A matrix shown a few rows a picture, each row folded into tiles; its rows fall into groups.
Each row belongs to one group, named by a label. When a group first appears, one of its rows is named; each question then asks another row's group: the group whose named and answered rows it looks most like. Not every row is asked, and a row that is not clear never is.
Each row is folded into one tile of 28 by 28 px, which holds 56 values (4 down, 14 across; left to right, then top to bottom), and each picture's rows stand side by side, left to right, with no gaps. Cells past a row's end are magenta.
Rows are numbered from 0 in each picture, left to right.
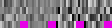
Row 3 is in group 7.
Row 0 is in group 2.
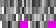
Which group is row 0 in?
2
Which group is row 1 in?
2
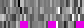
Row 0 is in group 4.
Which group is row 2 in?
2
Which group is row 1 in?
2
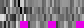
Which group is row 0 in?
4
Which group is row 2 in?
7
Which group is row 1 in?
7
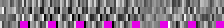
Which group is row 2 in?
7
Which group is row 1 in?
7
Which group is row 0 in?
2
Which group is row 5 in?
2
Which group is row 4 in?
7
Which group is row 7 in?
7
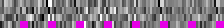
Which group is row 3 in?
2
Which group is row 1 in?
4
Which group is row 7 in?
4
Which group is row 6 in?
7
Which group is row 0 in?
7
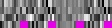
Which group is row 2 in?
2
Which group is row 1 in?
4
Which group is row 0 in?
7
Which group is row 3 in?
4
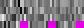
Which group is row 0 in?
4
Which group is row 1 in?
2
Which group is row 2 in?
7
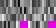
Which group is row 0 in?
4
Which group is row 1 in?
2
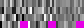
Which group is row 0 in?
7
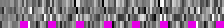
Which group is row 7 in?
2
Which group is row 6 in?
7
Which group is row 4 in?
7
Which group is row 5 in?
4
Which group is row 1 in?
2
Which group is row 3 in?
4
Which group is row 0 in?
7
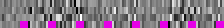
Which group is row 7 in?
2
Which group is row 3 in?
7
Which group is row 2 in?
4
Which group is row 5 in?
2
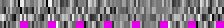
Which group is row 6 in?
2
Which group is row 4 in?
7
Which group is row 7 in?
7
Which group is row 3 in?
7
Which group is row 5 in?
2
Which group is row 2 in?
2
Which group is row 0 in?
4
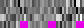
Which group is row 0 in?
4
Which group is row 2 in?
4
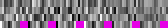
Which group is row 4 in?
7
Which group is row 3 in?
2
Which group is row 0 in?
2
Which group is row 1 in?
7
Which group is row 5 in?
7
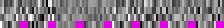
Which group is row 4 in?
2
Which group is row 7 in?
7
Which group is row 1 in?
4
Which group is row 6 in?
2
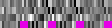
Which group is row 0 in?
2
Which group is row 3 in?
4
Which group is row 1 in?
4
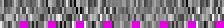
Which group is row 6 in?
4
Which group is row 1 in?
4
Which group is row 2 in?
4
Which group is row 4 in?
7
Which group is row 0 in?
2
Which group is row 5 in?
2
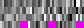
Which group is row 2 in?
4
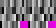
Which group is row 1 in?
7
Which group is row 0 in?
7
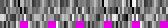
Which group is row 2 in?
2
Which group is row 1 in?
2
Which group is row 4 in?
4
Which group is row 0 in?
4
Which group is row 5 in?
2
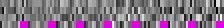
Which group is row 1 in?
7
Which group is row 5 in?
4
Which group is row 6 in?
7
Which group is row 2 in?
7
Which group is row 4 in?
2
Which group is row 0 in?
7
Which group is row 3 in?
7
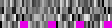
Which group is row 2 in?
7
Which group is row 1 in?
2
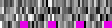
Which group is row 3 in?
7
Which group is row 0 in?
2
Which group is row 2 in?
7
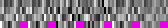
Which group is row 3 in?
4
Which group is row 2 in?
7
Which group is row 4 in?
2
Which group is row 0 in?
2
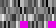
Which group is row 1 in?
4
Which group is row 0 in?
4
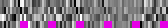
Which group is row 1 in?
2
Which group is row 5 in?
7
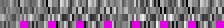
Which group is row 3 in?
7
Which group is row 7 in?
7
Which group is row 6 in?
4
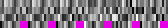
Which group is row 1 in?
7
